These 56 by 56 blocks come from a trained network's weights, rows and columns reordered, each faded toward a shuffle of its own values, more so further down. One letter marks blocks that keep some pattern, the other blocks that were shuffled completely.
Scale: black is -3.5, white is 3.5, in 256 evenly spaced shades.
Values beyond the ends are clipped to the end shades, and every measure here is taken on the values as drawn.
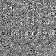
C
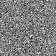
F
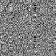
C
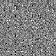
C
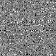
C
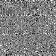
C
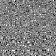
C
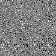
C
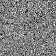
C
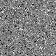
F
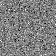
F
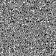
C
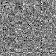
C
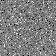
F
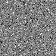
F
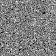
C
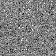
C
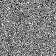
F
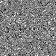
C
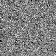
C
